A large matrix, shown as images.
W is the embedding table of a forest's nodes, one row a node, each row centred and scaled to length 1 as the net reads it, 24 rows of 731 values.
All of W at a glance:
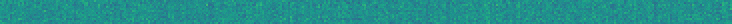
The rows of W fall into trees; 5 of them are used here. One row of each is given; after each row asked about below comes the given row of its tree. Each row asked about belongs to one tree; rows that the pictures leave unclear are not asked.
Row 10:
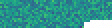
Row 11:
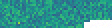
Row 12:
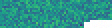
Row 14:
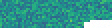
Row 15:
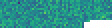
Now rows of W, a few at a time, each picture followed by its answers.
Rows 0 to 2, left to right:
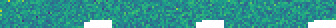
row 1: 14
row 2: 12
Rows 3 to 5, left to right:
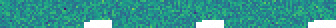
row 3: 11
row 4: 15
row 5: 15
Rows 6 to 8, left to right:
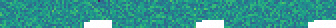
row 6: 15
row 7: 10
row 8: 12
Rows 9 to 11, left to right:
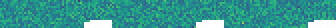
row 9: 15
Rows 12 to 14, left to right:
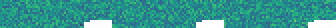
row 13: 10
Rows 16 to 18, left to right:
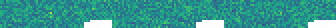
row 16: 10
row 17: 15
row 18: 14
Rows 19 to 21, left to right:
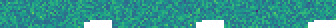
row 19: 14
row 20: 11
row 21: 10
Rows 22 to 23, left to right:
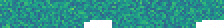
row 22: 12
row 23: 10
